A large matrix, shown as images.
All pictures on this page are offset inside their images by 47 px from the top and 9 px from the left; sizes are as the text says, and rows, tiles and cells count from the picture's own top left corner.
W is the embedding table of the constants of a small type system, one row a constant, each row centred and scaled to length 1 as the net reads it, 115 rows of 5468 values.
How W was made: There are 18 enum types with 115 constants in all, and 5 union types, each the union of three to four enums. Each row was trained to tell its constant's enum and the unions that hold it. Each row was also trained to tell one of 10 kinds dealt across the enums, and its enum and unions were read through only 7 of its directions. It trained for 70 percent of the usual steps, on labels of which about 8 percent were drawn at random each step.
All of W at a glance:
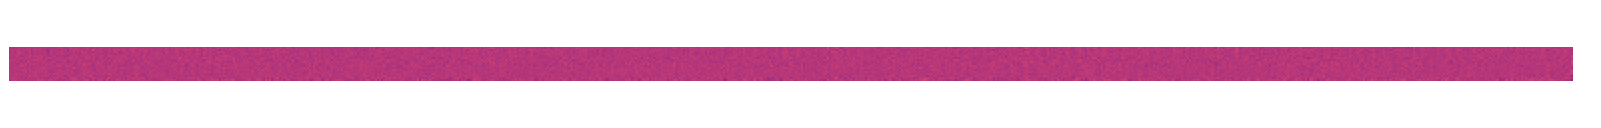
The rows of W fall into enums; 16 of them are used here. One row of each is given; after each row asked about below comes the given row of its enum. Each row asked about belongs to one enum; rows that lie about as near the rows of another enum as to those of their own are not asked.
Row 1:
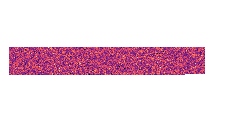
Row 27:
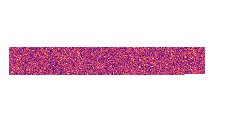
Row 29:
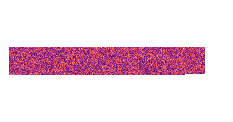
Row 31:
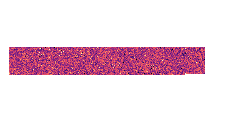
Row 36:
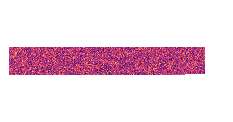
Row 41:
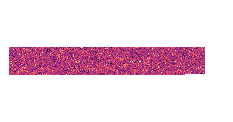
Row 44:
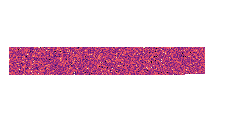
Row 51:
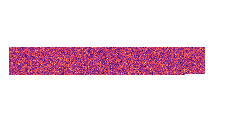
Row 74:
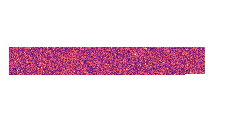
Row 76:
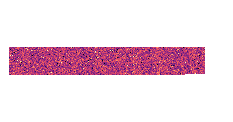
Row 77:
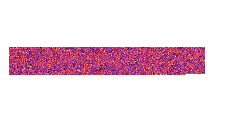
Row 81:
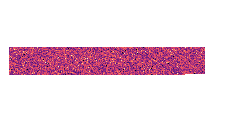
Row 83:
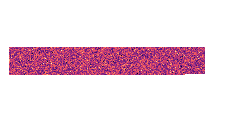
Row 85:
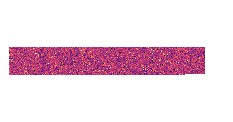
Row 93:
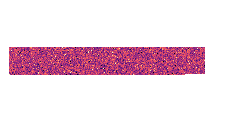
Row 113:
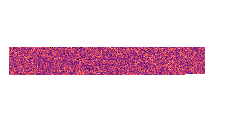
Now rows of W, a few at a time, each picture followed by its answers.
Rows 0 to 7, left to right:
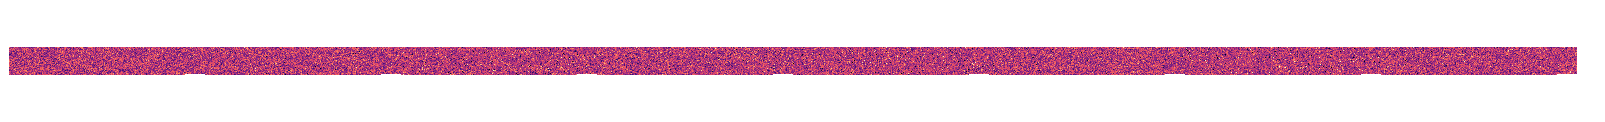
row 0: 41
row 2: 36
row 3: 29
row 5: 1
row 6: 76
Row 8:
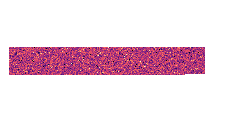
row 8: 41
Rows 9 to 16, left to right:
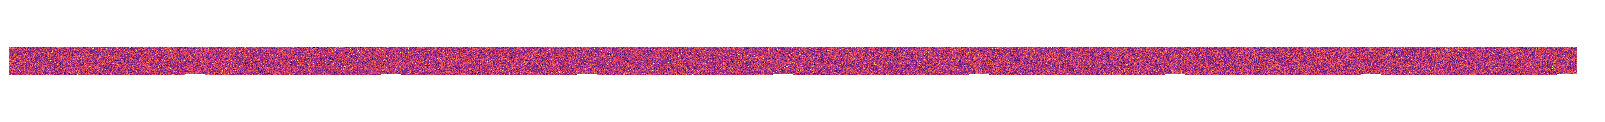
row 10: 113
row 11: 74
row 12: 36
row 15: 51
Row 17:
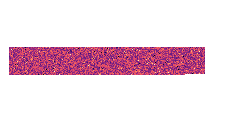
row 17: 1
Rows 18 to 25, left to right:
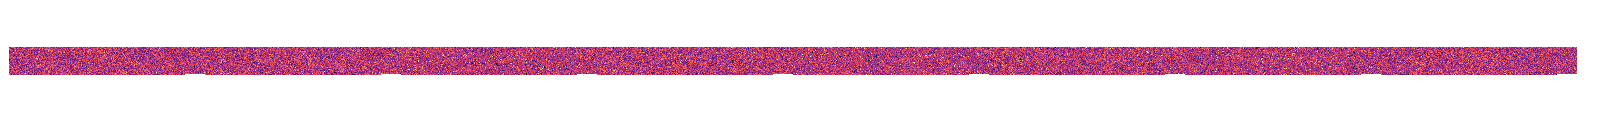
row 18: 31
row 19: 31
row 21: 36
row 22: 76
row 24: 81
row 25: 81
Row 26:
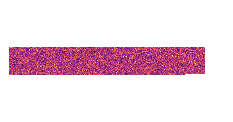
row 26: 36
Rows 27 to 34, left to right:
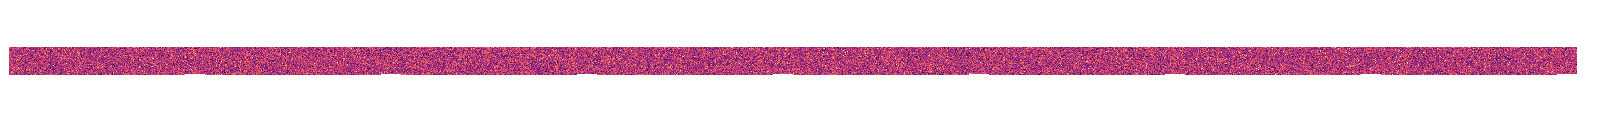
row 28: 31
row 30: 36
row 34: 113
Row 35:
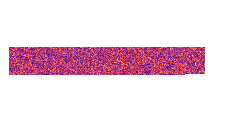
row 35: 51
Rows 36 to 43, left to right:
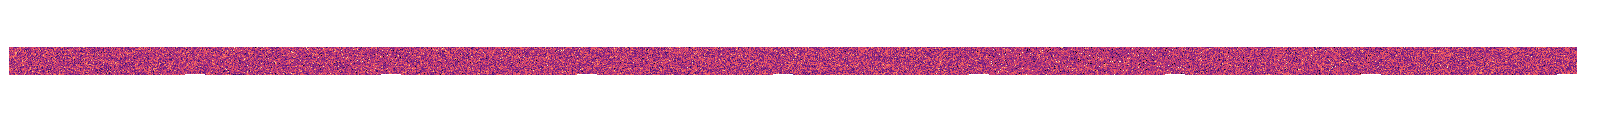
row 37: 29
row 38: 83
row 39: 41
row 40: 1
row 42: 31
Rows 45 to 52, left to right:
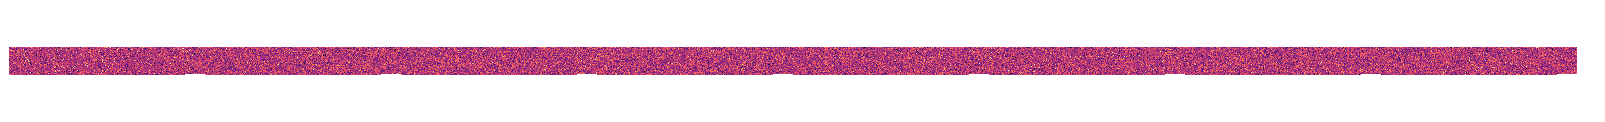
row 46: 93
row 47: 81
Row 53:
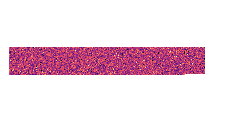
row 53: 81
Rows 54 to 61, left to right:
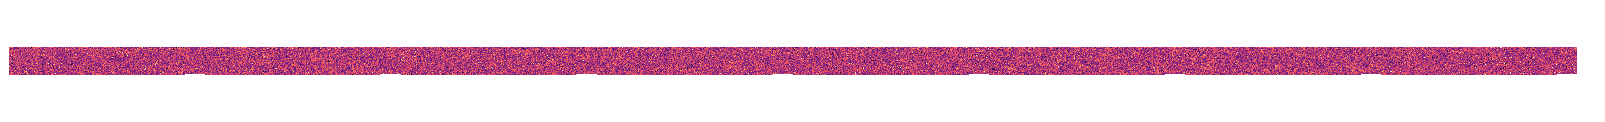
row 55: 76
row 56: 77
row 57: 93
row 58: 51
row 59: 51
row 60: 29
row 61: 83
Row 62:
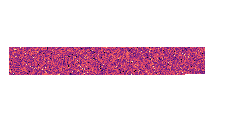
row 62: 83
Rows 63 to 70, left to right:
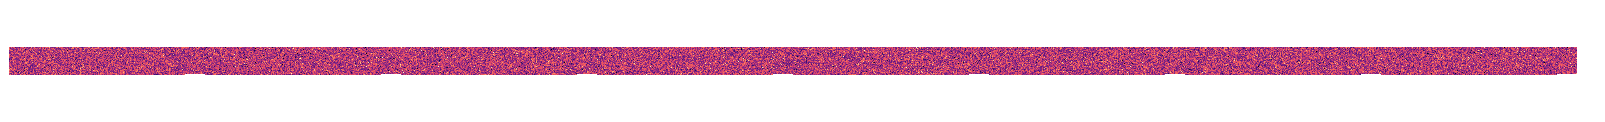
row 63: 31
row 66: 1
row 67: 41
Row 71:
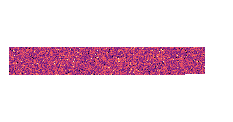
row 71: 76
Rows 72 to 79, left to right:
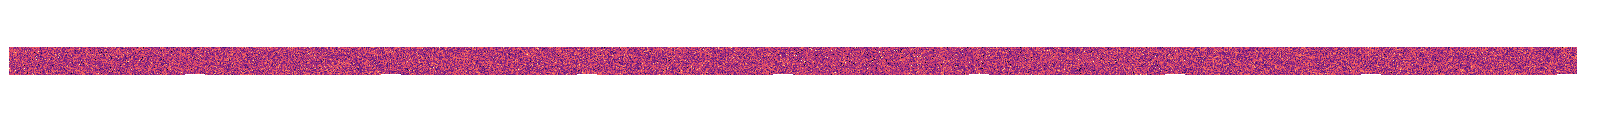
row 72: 113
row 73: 83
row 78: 51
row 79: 1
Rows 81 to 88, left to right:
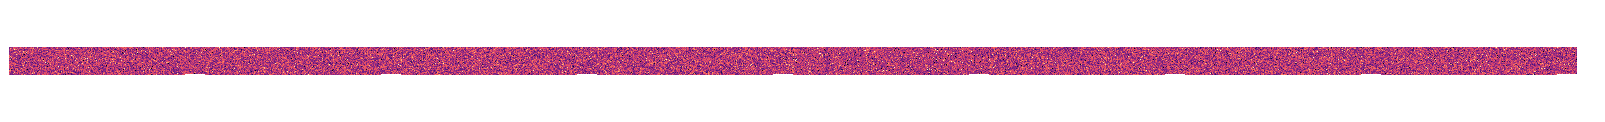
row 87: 83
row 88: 31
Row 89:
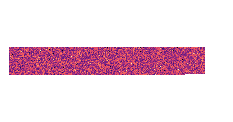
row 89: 76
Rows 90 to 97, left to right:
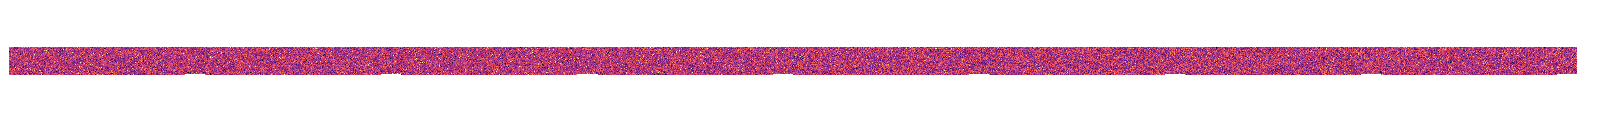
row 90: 36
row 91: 93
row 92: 76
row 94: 1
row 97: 36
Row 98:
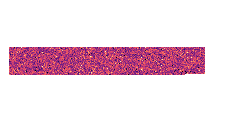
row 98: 93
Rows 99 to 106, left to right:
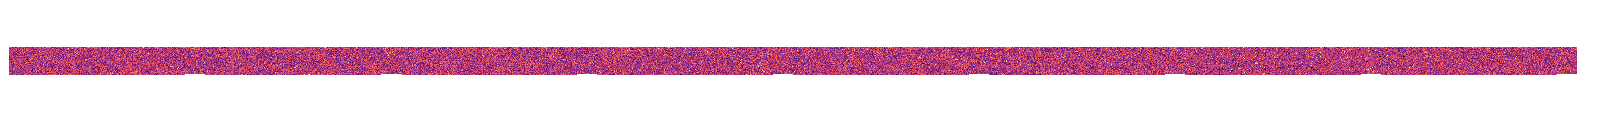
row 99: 76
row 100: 83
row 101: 31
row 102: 113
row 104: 74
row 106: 83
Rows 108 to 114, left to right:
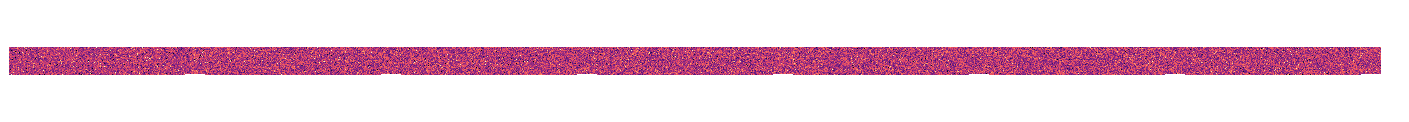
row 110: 1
